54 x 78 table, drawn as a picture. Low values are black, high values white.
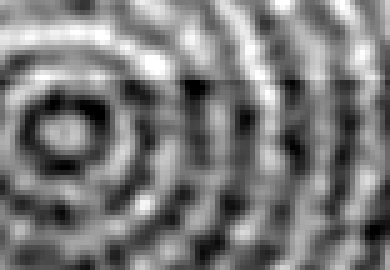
No lone cell stands out from its neighbours. The texture is blotchy. Concentric rings centre on the middle left. The top part is higher, up to a seam about 30% of the way down. Overall the values sit about 50% of the way up the scale.
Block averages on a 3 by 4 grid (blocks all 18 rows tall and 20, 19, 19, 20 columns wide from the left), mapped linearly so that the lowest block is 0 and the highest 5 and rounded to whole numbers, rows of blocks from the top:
5 5 4 4 / 0 1 1 0 / 1 1 0 1
